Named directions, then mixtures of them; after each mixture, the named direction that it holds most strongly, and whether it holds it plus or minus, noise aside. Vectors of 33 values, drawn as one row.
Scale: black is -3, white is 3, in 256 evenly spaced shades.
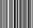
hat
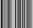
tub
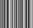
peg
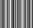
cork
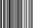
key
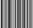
tub, plus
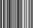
key, plus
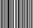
hat, minus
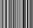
peg, minus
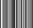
tub, minus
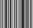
cork, minus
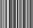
peg, minus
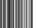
key, plus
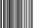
key, plus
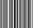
hat, plus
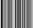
tub, plus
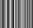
cork, plus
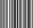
hat, plus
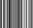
key, plus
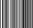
key, minus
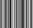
cork, minus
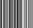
key, plus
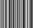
peg, minus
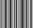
cork, minus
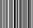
hat, plus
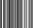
key, plus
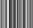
peg, minus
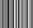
hat, minus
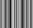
cork, minus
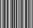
peg, plus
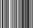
key, minus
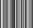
tub, minus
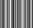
cork, plus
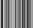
tub, plus
